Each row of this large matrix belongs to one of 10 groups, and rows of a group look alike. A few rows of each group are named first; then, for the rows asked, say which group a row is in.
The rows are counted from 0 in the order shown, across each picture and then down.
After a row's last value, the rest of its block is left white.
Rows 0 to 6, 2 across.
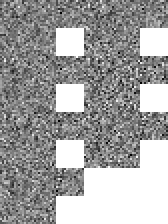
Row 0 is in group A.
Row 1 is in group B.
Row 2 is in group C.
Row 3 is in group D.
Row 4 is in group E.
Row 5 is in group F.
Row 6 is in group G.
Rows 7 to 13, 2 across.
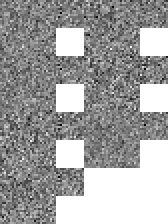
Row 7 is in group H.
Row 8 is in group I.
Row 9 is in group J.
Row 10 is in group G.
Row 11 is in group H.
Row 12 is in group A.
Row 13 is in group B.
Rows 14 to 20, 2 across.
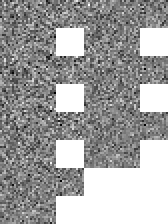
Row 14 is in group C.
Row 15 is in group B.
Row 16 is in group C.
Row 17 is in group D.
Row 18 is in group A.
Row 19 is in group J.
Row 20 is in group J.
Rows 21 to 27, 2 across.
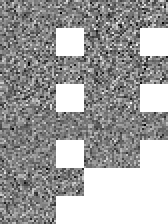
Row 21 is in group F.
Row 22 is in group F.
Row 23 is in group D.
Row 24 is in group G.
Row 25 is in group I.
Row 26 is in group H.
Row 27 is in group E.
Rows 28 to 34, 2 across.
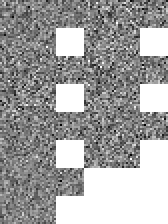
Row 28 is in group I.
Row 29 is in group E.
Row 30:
F
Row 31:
B
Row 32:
D
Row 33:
F
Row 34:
H
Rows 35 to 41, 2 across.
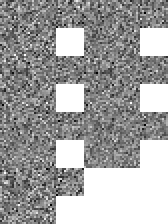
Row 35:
F
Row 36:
D
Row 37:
I
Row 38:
I
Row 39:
E
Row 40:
H
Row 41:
G
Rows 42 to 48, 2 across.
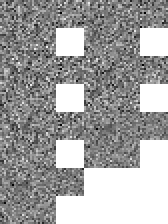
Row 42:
F
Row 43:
D
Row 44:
H
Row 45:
B
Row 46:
H
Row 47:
I
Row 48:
I
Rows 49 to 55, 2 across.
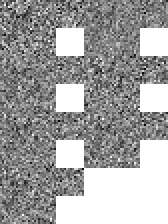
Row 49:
B
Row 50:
J
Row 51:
A
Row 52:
H
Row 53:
E
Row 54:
A
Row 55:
C
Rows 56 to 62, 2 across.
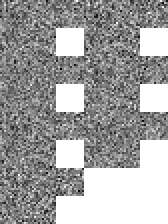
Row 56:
C
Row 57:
C
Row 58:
D
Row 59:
G
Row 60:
C
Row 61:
B
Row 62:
F
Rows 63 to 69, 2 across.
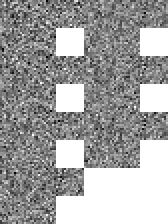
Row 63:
C
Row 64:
H
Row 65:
C
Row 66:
G
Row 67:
E
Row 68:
H
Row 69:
G
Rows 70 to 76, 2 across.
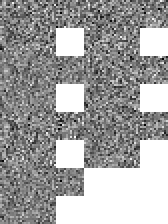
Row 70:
D
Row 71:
B
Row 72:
H
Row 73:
C
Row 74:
H
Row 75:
D
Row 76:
D
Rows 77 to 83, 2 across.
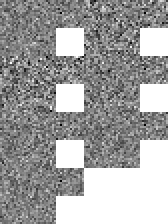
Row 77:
J
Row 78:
F
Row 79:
C
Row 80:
A
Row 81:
D
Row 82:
A
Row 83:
H
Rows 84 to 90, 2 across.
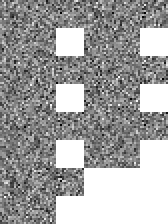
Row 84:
C
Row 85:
H
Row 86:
D
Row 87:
F
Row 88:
A
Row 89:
A
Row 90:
G
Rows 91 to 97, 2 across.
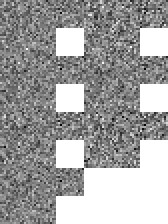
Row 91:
J
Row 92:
G
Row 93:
A
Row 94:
A
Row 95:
A
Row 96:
H
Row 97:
J
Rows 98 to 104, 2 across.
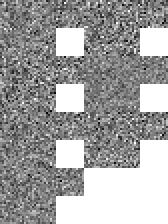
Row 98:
G
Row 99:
D
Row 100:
C
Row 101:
A
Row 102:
C
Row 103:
E
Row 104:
J
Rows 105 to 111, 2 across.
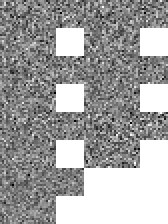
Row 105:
J
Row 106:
A
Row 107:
C
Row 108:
D
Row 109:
E
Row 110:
C
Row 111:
I
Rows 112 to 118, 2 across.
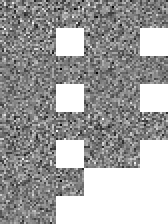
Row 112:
E
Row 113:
I
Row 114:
D
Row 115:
I
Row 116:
D
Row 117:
A
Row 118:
J
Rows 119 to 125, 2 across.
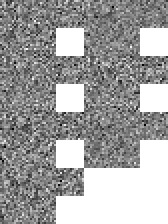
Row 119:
F
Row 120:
I
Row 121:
E
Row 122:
E
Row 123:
I
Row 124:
A
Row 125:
H
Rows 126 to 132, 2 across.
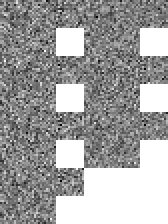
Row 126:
G
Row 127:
I
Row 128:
B
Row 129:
D
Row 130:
H
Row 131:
A
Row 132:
A
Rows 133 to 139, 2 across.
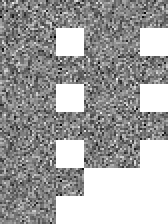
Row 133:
C
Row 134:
H
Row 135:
H
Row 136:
E
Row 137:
D
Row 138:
D
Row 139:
J
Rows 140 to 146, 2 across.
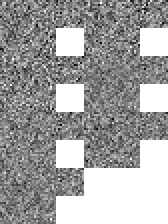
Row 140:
D
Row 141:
G
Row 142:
E
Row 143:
A
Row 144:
H
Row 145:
I
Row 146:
A
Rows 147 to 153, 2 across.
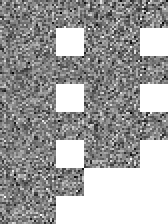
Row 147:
D
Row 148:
G
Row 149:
I
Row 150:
D
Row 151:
E
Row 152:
G
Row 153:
E
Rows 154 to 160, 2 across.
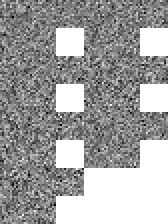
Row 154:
I
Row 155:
D
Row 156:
F
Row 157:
F
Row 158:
H
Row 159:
J
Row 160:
C
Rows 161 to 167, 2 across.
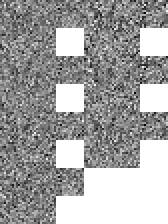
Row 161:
B
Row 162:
H
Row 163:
H
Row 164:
G
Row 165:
F
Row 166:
H
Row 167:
B
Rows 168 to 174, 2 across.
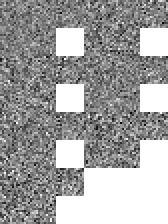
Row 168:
J
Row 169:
F
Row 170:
G
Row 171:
J
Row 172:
B
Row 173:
C
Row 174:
B
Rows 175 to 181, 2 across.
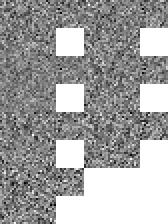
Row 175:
J
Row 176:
B
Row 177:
J
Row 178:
H
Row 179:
E
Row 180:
G
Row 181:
C
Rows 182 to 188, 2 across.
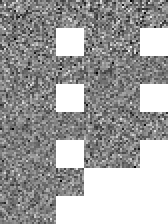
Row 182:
B
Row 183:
G
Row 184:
H
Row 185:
I
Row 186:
I
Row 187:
C
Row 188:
A
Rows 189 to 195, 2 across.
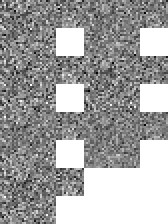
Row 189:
B
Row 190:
J
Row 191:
B
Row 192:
I
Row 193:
B
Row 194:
J
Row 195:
B
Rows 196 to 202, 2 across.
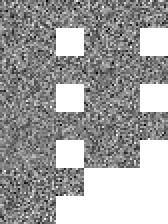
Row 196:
C
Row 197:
F
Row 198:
A
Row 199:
I
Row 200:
J
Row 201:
D
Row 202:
D
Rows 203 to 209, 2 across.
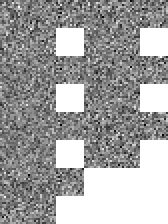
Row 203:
H
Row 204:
E
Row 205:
D
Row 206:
C
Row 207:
A
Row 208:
F
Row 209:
B
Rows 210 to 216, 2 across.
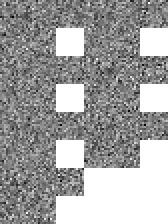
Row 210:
I
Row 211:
G
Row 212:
F
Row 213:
E
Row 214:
H
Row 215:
D
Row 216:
A
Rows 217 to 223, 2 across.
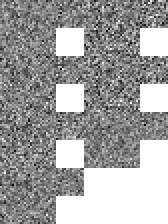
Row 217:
H
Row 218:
F
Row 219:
G
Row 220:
F
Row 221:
B
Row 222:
A
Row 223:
I
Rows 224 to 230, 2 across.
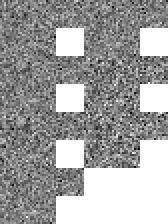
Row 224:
C
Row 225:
J
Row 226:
J
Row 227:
D
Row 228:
I
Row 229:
C
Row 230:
J
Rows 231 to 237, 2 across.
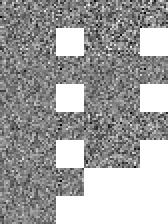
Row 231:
D
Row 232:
F
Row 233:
A
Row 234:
D
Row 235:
H
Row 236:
C
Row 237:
H
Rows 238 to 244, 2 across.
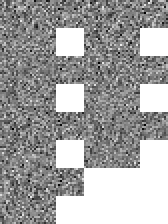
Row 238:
E
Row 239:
F
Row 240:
F
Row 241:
E
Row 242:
J
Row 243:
H
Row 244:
H
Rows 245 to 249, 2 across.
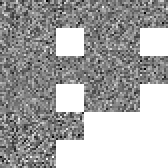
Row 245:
G
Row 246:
F
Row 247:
J
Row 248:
D
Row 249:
F
